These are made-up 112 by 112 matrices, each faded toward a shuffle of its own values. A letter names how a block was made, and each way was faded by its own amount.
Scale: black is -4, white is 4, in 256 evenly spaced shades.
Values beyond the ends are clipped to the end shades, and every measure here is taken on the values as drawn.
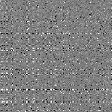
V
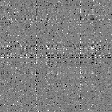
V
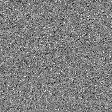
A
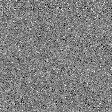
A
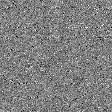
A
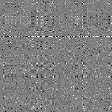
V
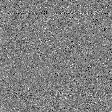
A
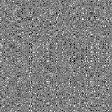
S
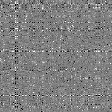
V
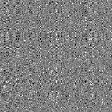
S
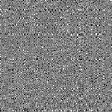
S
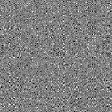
S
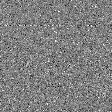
A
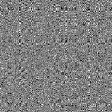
S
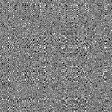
S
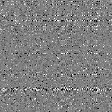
V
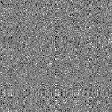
S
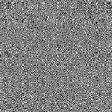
S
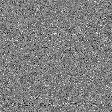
A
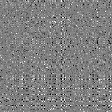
V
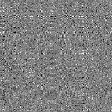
S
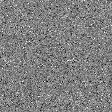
A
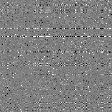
V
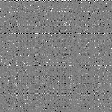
V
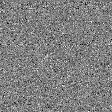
A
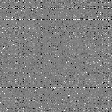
V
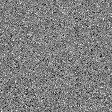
A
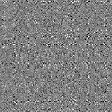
S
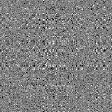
S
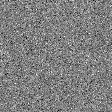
A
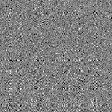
S
